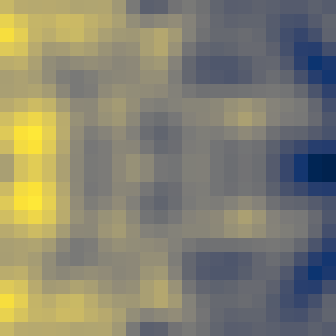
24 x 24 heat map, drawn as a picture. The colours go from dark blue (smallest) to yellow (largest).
Odd rows or columns: none. Slope: up to the left. Lone odd cells: none. Mirror symmetry: top to bottom. Ninth with the highest average: middle left.
